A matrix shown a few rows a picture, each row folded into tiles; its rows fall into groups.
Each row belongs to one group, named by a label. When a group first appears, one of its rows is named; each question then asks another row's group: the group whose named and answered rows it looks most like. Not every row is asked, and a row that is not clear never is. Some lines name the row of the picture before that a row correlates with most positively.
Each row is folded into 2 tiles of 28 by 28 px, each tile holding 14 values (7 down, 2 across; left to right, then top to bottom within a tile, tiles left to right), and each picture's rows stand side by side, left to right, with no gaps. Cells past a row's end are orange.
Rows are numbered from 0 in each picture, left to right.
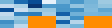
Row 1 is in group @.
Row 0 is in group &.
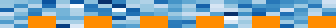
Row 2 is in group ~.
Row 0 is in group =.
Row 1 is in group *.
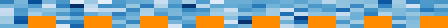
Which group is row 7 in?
*
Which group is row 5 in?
@
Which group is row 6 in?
=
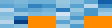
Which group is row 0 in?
@
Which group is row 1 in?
=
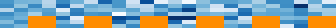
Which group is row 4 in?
~
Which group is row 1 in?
~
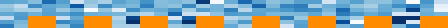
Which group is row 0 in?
*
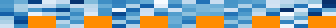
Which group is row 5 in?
=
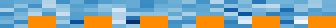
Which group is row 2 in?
@
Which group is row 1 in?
@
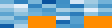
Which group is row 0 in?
*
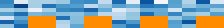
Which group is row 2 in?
&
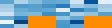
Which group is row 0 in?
@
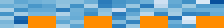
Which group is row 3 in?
~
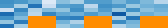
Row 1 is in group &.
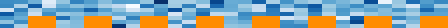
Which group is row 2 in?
*
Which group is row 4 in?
&
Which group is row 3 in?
=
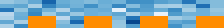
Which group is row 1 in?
@
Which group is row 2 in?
@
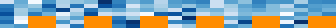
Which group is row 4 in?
@
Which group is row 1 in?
=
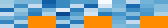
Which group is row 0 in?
=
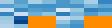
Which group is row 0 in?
@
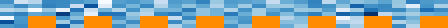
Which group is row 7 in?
*
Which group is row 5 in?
&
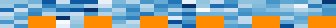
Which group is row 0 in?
=
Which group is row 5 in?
*
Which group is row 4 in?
~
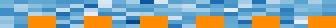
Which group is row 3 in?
*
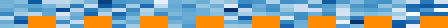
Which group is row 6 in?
@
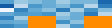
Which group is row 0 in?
~
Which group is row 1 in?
=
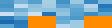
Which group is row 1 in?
&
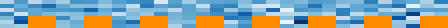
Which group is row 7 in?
~
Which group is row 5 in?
@
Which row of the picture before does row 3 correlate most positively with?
1
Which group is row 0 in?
@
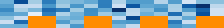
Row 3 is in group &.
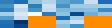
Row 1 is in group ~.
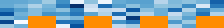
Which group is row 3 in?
=
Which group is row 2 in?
@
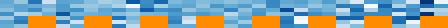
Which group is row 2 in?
*
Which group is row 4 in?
=
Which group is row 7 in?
&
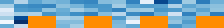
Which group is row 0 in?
@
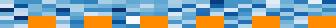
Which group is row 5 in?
~
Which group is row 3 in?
=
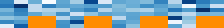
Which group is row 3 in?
*
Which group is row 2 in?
*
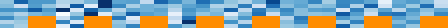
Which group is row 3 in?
@
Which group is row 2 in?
~
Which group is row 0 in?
*
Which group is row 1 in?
=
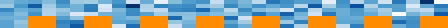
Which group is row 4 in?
~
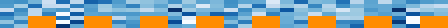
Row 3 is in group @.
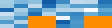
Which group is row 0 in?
=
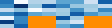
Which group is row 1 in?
~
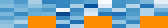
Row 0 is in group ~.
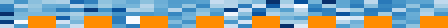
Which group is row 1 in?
*
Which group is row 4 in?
=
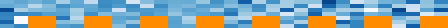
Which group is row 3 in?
~
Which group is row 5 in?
=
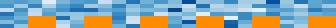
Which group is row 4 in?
*
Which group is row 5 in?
*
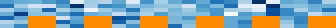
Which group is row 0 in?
~
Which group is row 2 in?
&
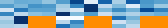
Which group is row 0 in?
@
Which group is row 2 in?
*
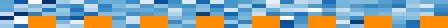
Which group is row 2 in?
~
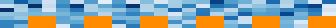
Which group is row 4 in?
~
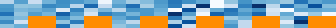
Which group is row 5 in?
@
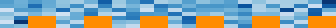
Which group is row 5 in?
=
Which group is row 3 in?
@
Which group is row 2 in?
&
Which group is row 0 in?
@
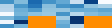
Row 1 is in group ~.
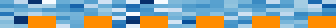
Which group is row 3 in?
@
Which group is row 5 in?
&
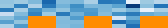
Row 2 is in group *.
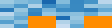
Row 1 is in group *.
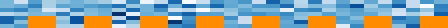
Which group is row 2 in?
@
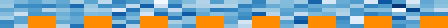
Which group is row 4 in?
&
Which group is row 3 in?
~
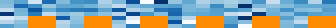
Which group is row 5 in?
~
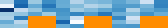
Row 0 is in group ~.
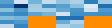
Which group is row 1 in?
&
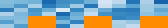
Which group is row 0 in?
=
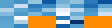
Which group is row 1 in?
@
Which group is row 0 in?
~
